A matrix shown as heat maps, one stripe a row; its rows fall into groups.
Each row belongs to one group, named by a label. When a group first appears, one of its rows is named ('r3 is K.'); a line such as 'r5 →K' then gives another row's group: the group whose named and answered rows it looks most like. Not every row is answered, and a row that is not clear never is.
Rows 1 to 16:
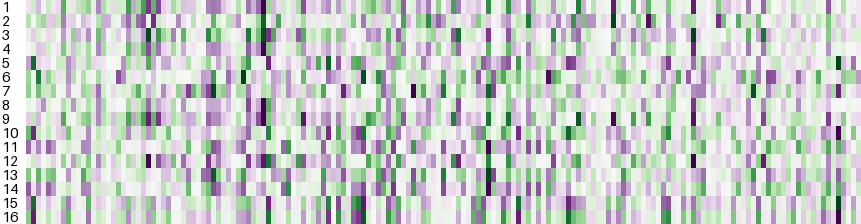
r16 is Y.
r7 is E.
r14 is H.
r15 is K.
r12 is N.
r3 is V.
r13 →E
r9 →N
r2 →V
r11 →H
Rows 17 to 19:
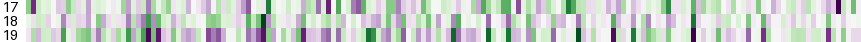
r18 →V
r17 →Y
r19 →N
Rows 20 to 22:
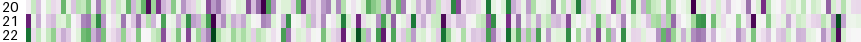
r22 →E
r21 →H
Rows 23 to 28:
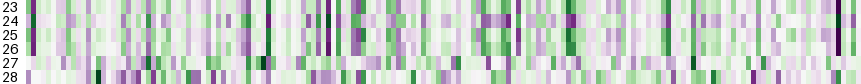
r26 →Y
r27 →V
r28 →H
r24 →K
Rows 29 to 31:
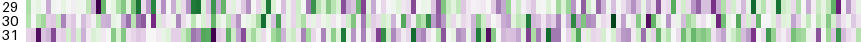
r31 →H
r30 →V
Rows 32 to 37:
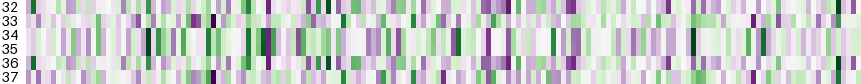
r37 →H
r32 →K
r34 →V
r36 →K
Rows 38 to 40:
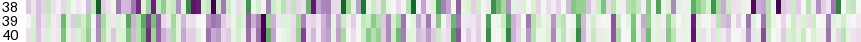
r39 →N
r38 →H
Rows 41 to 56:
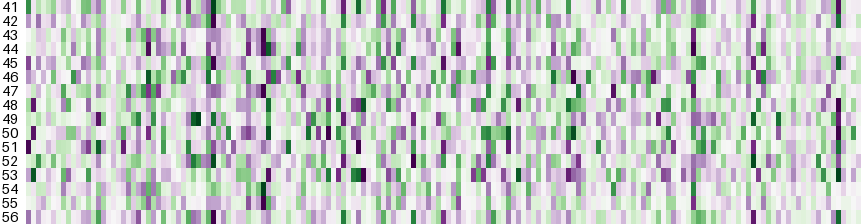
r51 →H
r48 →Y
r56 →H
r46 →V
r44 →N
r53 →K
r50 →Y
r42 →H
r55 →N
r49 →E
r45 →H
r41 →E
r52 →E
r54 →V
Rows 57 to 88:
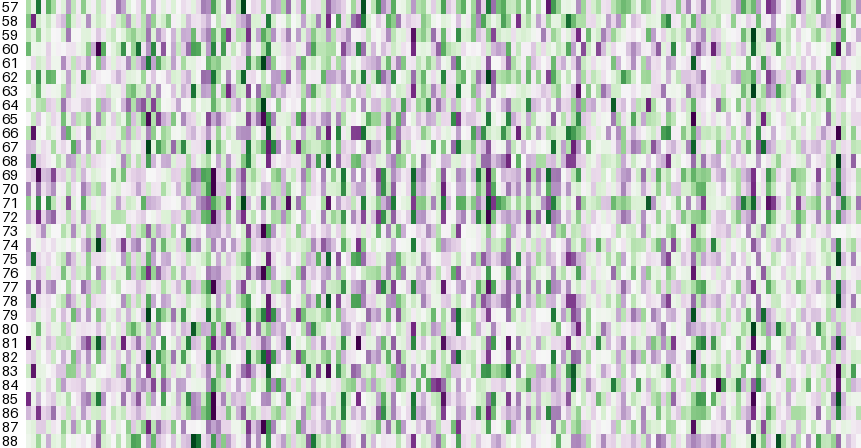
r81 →H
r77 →H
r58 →Y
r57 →E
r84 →V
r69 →H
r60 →E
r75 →K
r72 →H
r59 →E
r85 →H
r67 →V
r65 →N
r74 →H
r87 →N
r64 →V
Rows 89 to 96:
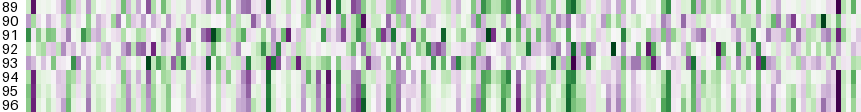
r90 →K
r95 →Y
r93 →V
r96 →Y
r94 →Y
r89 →Y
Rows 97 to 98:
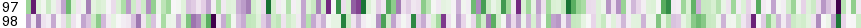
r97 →Y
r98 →H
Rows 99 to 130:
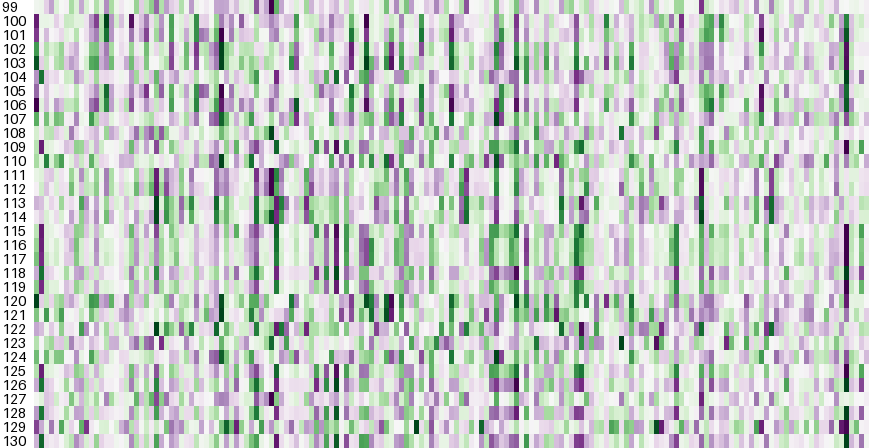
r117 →Y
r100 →H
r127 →N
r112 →N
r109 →Y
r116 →Y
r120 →E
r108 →V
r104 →K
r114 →V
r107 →E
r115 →Y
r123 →V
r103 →E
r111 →N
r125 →Y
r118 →K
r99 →N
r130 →K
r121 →E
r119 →Y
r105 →H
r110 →E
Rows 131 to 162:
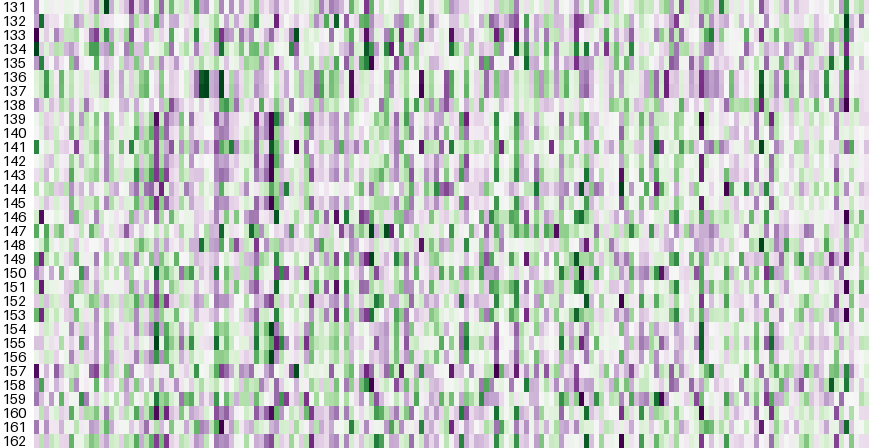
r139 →N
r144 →V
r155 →V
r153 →Y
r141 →E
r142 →N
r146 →Y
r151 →Y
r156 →V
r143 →N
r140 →N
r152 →N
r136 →E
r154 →V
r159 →V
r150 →V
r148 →E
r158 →K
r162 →N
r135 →K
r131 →H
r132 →K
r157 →H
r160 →N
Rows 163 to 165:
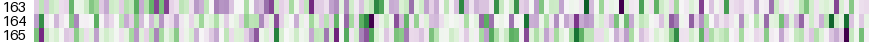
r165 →Y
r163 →N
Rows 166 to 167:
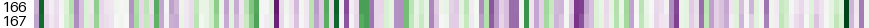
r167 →K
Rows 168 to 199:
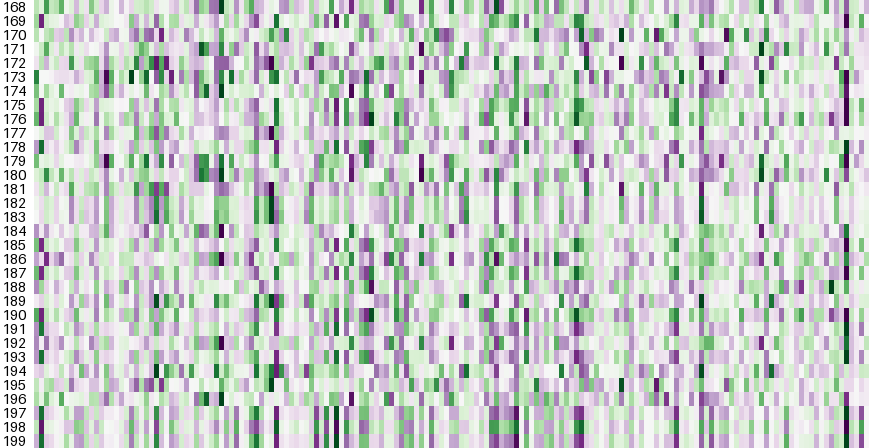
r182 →V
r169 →Y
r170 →V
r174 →E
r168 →E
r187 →Y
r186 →H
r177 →N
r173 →E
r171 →E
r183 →V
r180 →E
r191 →K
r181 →N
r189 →V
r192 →H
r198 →Y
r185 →Y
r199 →K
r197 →K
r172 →N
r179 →E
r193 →K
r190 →Y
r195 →V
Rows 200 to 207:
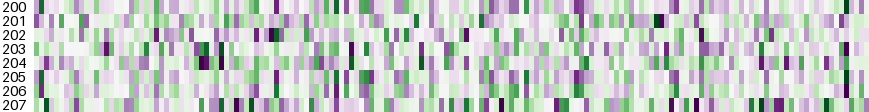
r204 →H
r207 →E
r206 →Y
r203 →E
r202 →N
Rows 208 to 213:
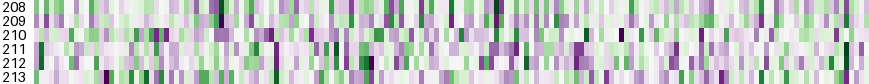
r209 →H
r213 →E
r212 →K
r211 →K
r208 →E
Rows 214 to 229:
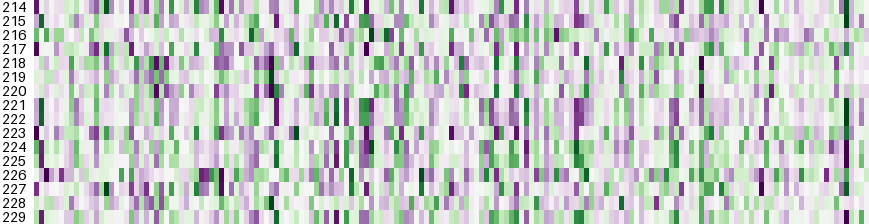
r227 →H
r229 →Y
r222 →K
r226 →H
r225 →Y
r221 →K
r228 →V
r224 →Y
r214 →H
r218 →N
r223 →H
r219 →V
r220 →N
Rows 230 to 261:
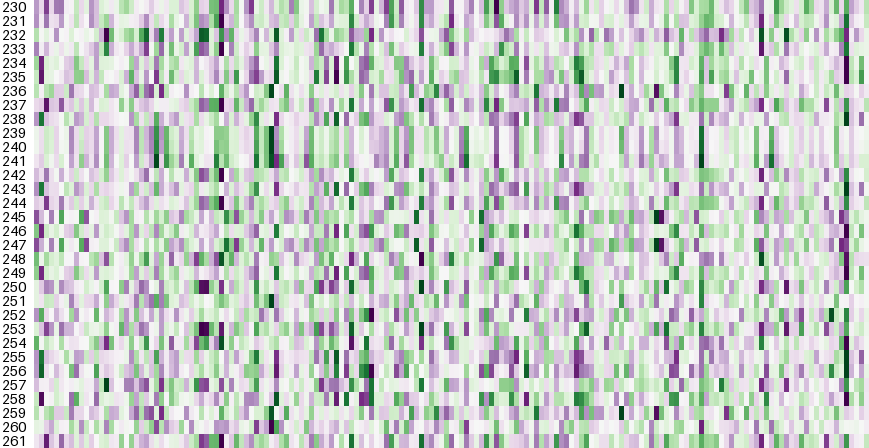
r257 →H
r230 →H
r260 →N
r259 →V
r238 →K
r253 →H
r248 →E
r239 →V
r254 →E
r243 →K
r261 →H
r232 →E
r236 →V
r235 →Y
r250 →H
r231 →H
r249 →Y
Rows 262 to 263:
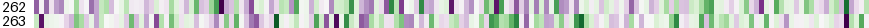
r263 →Y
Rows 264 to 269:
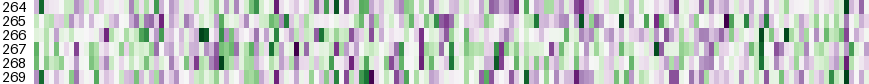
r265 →V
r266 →E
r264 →K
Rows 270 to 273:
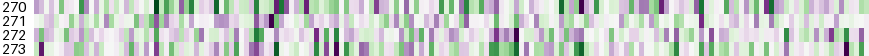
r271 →N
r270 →V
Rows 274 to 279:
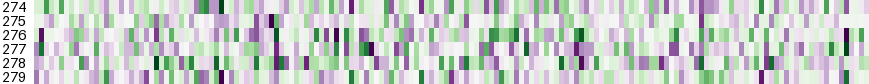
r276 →Y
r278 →V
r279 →H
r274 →E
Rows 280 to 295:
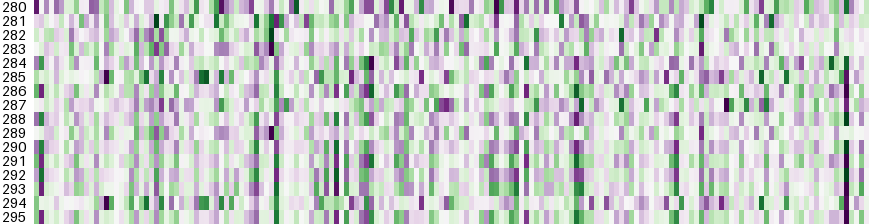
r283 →N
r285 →E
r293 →Y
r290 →K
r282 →V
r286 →Y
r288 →K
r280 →H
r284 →K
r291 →Y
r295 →Y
